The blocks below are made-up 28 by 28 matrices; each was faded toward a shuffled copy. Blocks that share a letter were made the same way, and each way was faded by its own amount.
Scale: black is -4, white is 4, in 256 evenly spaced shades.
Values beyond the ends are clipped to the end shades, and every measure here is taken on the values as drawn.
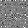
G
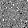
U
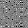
G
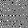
G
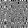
G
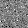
U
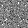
U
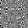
G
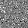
U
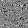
U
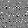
G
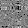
G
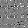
G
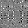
G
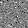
U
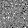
U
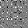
G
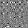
G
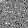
U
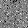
U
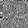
G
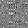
G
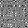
G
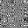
G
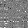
G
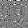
G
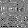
G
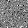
U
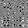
G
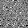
U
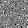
U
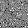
U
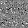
U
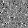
U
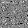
U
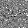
U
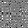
G
